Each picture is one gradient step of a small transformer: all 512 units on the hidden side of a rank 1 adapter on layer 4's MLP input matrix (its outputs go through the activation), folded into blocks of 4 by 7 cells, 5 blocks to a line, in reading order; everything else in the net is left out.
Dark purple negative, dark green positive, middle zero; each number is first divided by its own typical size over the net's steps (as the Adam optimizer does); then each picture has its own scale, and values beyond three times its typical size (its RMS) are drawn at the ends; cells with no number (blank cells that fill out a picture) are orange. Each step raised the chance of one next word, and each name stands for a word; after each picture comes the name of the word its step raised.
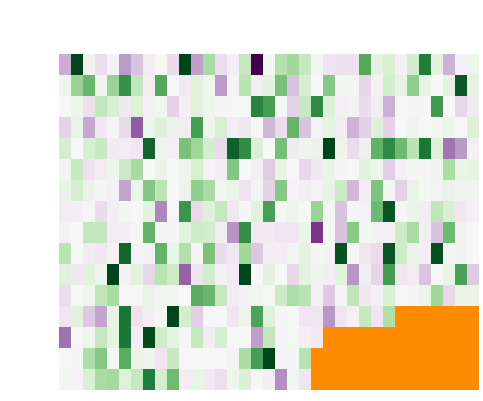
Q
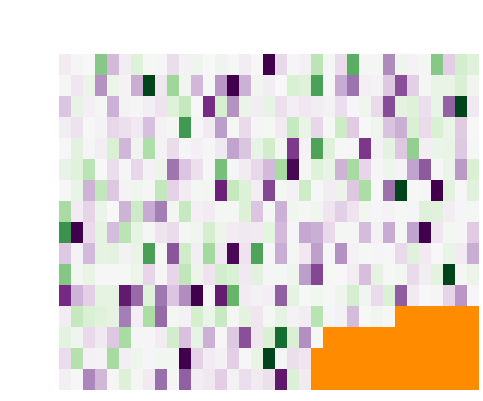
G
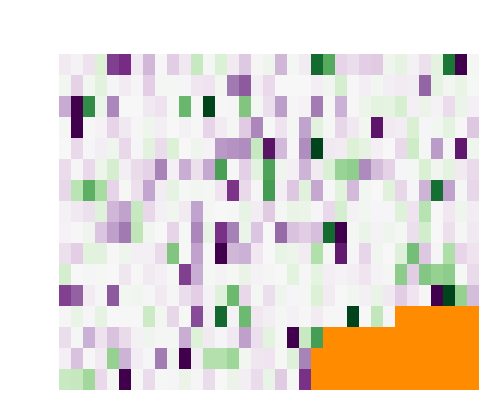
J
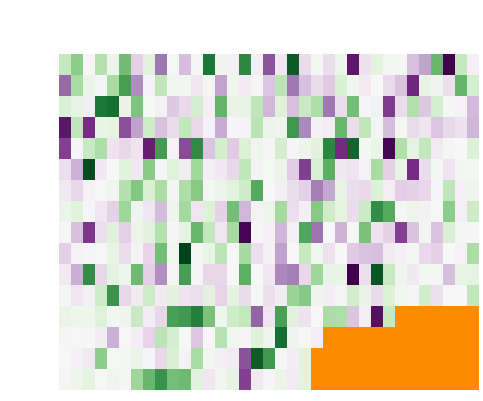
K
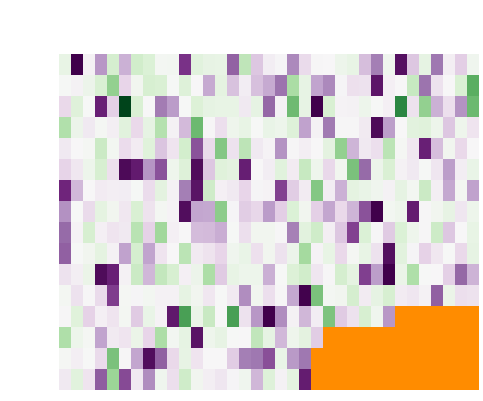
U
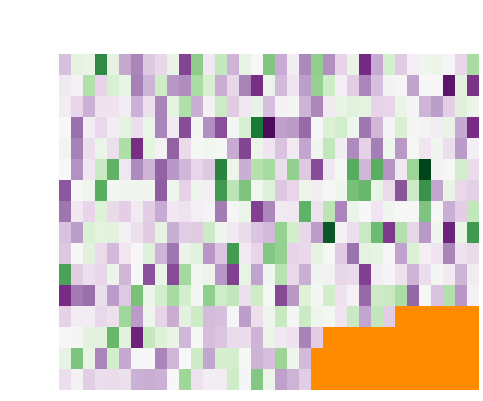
U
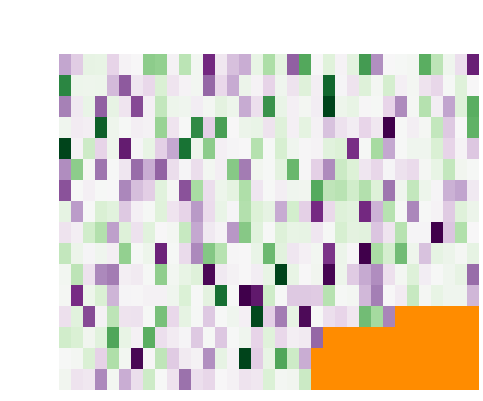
K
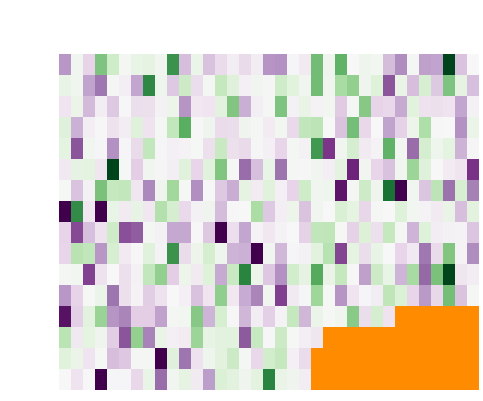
Q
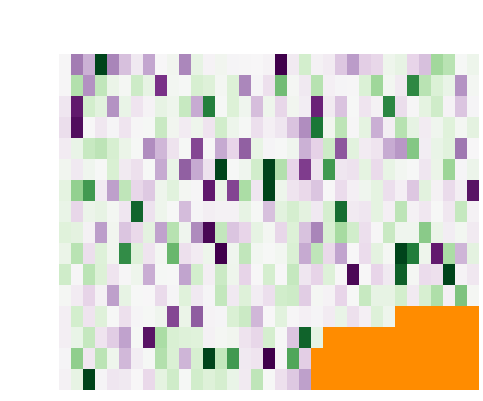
J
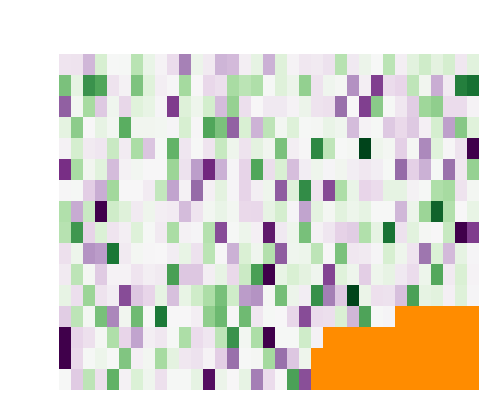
U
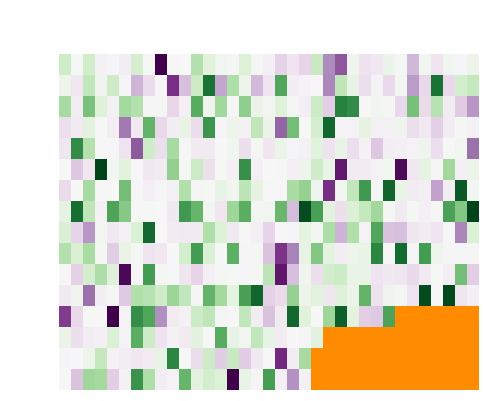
K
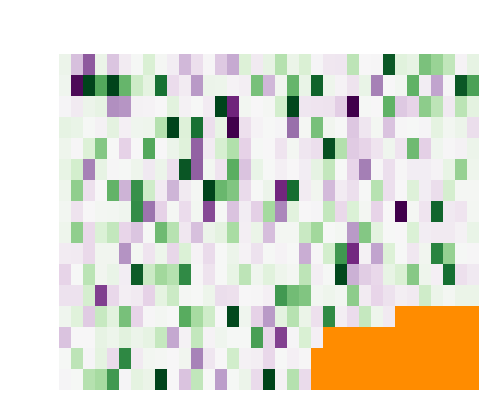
U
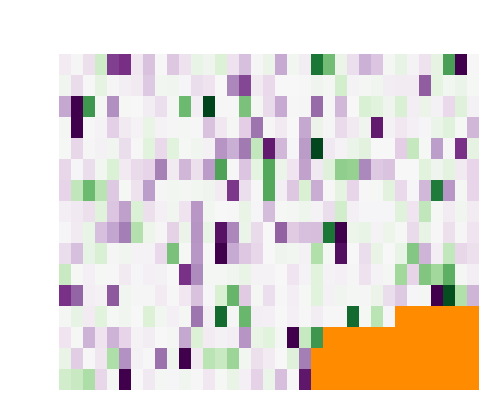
J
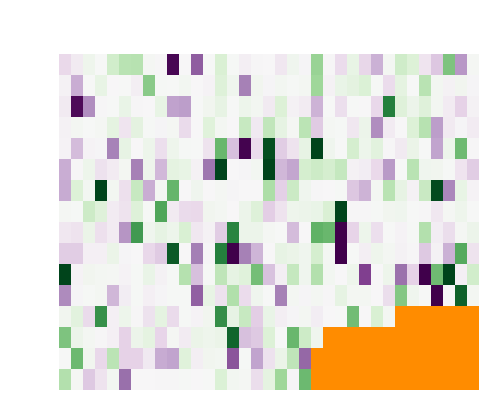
Q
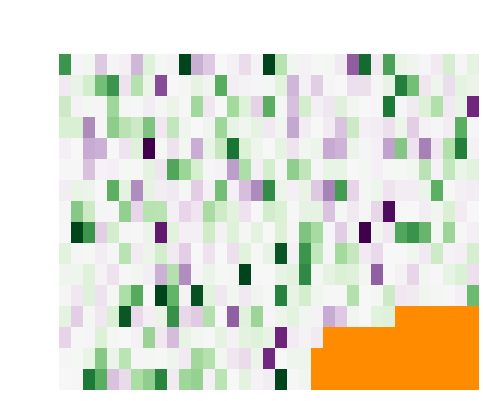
G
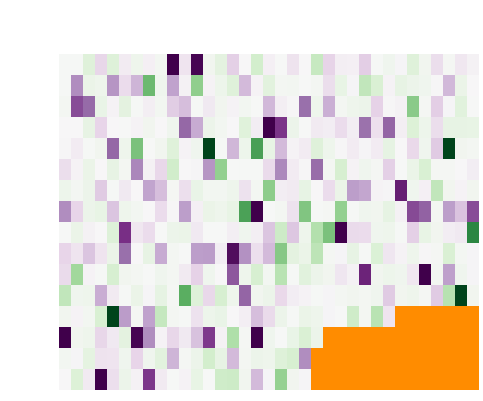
Q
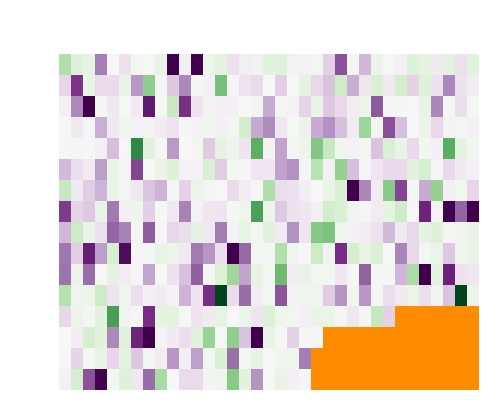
Q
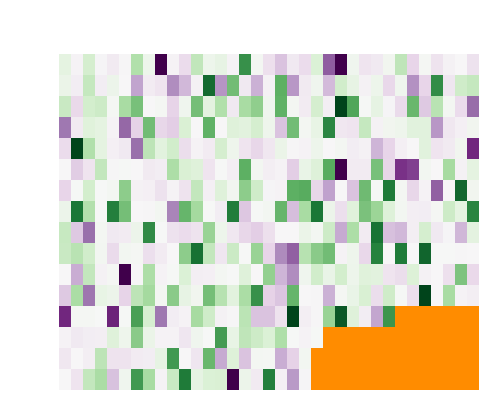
K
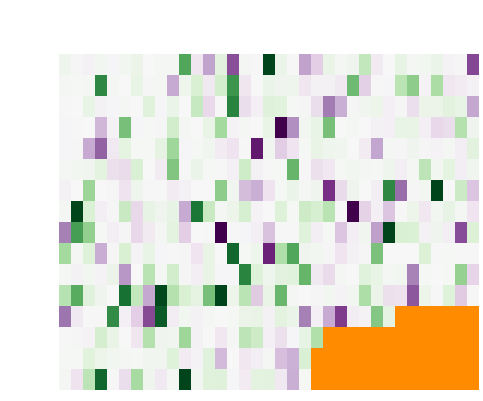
G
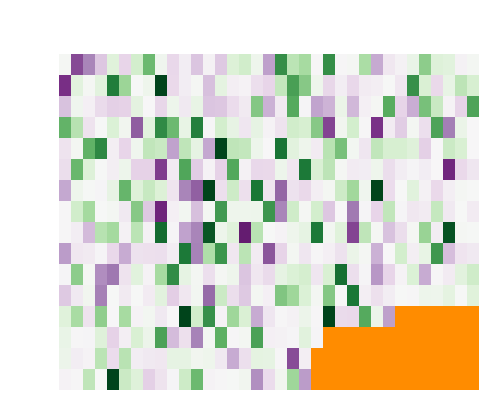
U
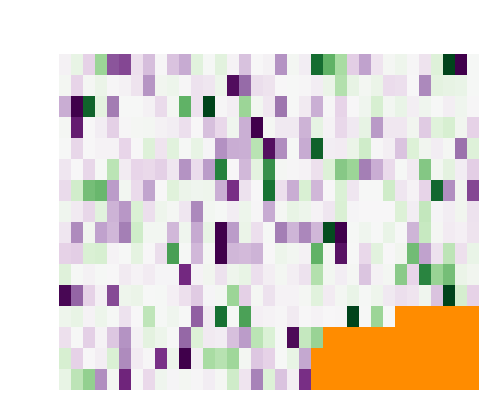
J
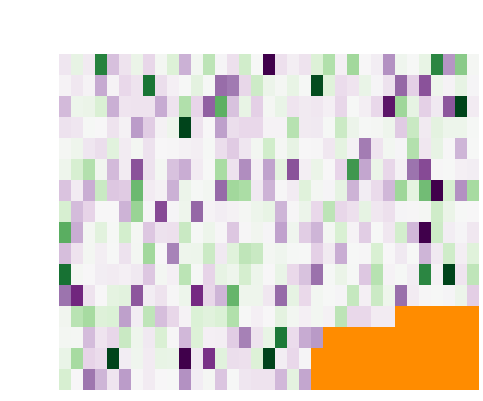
G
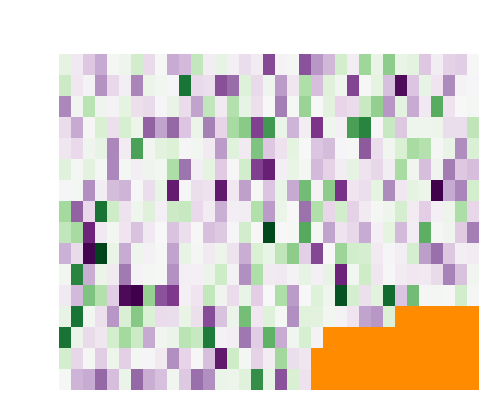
U
